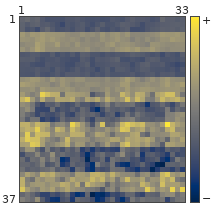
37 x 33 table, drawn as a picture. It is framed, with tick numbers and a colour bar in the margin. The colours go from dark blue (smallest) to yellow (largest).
The grain runs across in streaks. Stripes running across repeat 4 times from top to bottom. There is no overall slope. A horizontal seam about 40% of the way down splits the table, and the top part is calmer.
